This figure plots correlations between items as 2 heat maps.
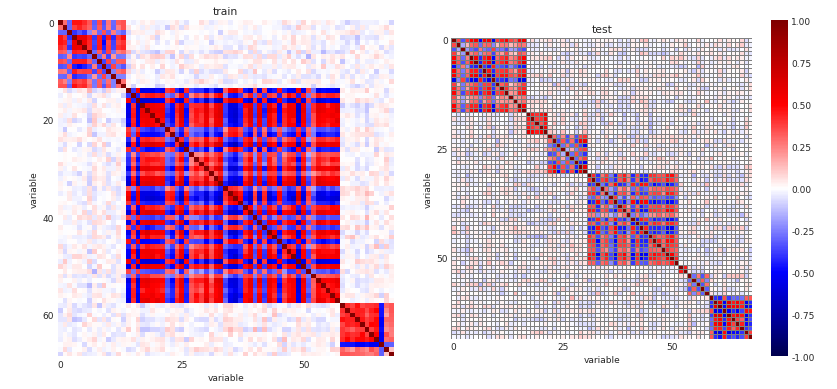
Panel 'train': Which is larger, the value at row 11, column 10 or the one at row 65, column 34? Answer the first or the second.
the second
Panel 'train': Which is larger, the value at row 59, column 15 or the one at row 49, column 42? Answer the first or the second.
the second
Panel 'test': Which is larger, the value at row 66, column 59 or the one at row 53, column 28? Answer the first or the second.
the second
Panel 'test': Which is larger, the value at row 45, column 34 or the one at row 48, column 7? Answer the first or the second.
the first
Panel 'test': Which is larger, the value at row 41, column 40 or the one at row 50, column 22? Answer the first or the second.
the second
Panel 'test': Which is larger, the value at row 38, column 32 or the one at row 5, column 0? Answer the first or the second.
the second
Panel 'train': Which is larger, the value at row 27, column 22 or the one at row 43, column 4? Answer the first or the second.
the second
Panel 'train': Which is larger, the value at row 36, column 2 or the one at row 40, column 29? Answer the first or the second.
the first
